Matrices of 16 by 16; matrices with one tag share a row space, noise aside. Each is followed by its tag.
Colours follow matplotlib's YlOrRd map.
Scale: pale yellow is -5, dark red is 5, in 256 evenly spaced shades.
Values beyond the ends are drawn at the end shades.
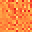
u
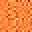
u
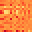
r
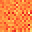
u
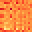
r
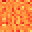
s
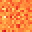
s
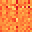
u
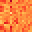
r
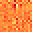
u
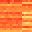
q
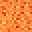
s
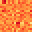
s
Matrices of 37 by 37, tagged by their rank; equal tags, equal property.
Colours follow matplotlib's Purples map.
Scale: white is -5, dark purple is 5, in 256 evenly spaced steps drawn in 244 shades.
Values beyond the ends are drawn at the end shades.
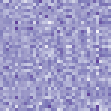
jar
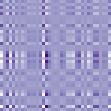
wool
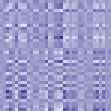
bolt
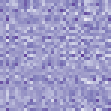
jar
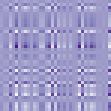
wool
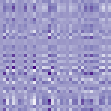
bolt
